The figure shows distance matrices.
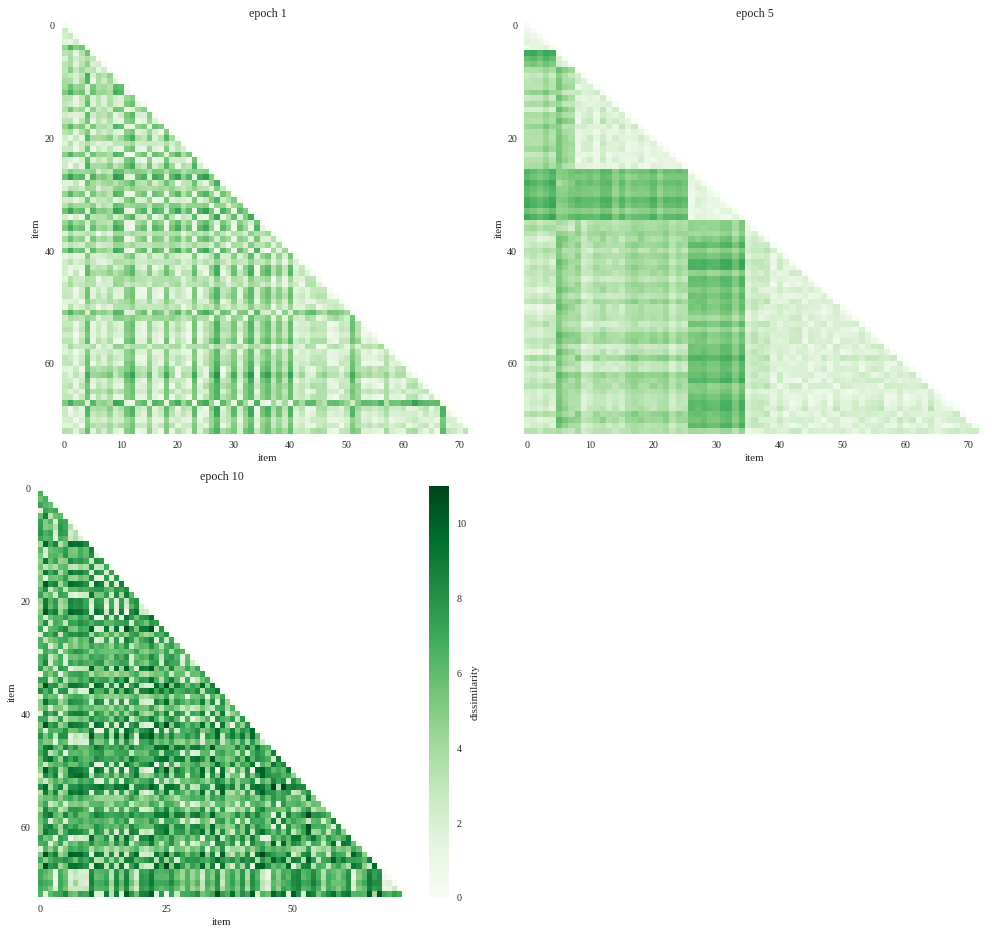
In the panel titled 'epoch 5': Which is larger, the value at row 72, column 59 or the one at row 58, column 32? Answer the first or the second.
the second
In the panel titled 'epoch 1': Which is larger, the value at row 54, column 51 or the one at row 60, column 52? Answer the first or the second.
the first
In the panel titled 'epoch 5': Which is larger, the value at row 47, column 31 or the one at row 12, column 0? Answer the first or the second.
the first
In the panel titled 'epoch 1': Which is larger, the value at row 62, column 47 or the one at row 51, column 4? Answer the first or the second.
the first
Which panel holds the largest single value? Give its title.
epoch 10
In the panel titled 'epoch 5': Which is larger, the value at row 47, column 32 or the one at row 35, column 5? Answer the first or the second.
the first
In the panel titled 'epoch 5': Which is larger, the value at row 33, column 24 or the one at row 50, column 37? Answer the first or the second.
the first
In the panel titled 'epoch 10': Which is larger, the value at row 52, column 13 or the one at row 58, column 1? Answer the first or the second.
the second
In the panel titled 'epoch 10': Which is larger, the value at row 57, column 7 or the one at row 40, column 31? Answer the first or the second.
the first
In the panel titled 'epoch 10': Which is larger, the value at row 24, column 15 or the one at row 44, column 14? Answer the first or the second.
the first
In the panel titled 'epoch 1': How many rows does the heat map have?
73
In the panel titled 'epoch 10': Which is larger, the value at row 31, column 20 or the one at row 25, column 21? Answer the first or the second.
the second
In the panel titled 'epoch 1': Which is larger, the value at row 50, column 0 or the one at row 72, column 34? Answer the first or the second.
the second
